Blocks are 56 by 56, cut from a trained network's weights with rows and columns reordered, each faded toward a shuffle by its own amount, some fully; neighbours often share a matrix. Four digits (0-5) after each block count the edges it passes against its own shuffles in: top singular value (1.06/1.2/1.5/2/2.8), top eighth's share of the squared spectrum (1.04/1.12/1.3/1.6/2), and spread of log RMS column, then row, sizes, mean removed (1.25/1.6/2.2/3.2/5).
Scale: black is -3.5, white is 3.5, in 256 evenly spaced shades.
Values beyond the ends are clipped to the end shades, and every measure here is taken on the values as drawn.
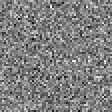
3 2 0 1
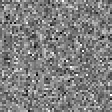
2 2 0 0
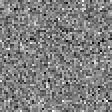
2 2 0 1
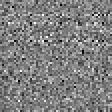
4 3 1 2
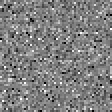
0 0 0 0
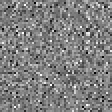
3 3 1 2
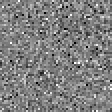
2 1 0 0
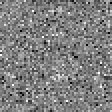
2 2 0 1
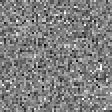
2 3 1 1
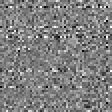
4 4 1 3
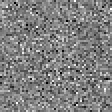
1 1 0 0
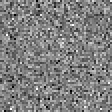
0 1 0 0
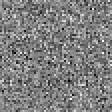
2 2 0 1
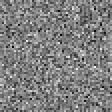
0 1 0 0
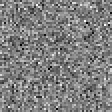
1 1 0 1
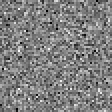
0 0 0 0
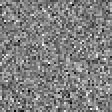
0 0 0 0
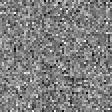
0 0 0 0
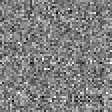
2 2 0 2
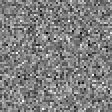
2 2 0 1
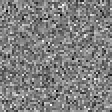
0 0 0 0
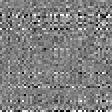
4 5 2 3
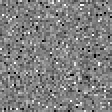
0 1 0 0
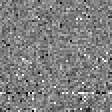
2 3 0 2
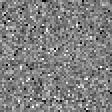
1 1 0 1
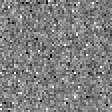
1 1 0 0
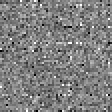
2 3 1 2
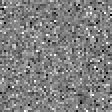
0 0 0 0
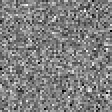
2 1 0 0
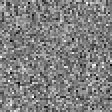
2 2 0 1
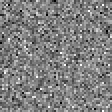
1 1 0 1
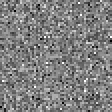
2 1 0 0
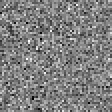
1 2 0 0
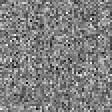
3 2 0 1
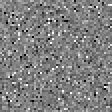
0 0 0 0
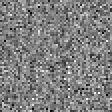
2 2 0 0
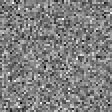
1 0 0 0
